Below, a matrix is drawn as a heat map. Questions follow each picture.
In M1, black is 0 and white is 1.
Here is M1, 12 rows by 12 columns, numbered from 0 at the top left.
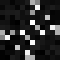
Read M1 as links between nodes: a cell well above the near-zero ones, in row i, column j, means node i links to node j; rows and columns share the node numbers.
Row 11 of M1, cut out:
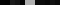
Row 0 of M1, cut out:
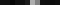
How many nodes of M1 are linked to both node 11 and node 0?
1
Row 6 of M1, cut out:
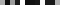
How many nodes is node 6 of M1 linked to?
5
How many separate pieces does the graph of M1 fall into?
2
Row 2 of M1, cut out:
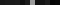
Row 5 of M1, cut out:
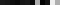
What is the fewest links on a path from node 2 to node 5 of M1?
3
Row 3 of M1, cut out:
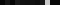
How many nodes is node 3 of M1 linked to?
1
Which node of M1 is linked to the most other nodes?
node 6
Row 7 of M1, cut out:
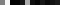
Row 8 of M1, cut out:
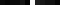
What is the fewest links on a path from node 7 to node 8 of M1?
3
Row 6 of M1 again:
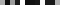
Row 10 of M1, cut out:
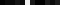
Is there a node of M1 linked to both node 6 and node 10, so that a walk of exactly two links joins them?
no
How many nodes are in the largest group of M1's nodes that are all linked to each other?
2
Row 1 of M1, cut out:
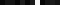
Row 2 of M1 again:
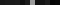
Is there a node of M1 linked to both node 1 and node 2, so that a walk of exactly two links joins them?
no
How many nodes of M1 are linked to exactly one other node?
7
